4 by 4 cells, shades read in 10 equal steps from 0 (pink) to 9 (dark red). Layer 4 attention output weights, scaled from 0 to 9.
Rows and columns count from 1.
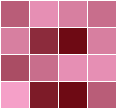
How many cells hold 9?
2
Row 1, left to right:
4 1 2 3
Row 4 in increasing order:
0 4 8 9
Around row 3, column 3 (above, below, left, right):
9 9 3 1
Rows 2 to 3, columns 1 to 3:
2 7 9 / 5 3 1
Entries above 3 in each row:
1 2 1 3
